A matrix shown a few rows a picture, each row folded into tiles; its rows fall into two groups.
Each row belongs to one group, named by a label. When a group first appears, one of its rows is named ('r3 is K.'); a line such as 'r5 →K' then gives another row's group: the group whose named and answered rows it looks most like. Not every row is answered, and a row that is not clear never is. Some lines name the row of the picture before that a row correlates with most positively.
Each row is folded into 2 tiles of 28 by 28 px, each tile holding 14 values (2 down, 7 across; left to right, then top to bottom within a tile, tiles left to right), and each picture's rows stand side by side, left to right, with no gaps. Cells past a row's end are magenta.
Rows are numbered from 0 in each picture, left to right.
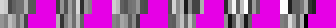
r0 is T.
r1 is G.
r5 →T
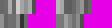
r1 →T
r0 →G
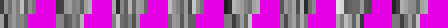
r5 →G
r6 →T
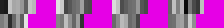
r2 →T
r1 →T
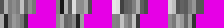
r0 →G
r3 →T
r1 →G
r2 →T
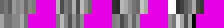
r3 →T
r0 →G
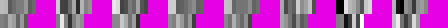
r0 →T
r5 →G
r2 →T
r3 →T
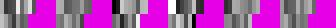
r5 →G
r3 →T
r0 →G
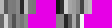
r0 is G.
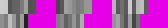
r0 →T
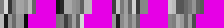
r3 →T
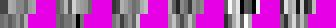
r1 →G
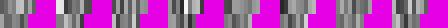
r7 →G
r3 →G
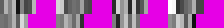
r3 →T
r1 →T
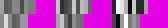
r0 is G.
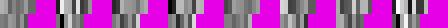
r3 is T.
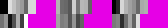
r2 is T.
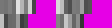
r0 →G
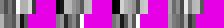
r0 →G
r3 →G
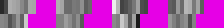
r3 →G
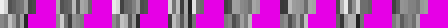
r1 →G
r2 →T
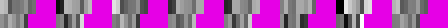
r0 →T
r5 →G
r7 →T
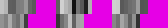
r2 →T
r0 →T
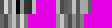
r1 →G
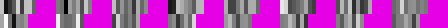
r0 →G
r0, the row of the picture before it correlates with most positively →1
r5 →T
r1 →G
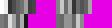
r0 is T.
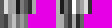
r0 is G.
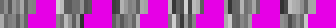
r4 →G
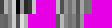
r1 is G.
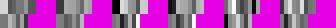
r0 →T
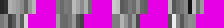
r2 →T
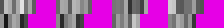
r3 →T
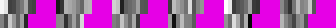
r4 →T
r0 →T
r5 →G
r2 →T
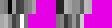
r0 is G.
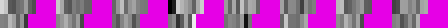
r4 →G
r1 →T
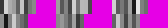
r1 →G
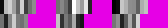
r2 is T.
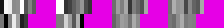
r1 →T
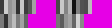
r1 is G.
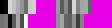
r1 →G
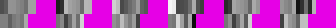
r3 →T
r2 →T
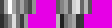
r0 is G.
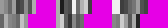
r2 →T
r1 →G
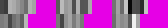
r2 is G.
